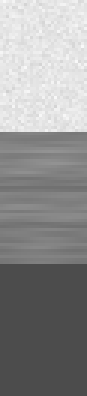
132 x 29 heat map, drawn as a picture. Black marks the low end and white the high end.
It is made of 3 by 1 panels. Panel 1,1: very high, fine-grained, faint in contrast. Panel 2,1: middling, streaked across, faint in contrast. Panel 3,1: low, flat.
